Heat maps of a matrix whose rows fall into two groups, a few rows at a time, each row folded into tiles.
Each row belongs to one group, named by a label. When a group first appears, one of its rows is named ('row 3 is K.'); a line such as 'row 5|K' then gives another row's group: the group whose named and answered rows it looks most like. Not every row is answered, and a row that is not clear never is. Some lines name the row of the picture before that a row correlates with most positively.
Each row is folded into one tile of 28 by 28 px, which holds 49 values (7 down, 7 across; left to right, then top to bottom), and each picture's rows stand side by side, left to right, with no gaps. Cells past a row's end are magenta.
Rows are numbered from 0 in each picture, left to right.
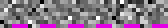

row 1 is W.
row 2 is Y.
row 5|W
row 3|Y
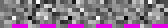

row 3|Y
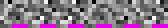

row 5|Y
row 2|Y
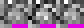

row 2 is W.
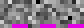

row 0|W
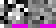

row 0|W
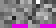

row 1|W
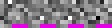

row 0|W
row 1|Y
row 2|Y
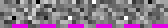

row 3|W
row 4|Y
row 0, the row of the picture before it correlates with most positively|3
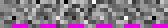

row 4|Y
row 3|W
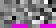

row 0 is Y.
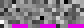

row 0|W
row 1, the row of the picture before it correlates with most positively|0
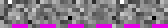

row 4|W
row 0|W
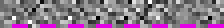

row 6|W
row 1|W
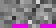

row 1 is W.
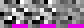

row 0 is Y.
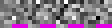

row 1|W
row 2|W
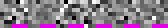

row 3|W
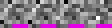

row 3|Y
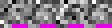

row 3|W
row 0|W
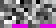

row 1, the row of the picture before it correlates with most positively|2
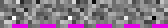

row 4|Y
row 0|Y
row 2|Y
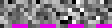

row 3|Y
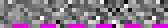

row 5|Y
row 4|W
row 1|Y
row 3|Y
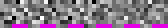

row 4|Y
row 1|Y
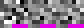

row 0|Y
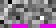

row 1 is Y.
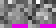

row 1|W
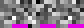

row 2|Y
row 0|Y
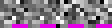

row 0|Y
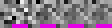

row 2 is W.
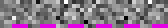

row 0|Y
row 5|W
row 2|W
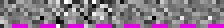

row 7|Y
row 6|Y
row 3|W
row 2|W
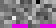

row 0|Y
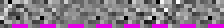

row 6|W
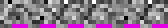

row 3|W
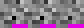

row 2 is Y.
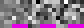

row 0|Y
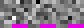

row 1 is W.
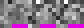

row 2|W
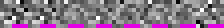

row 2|W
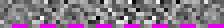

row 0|W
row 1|Y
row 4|Y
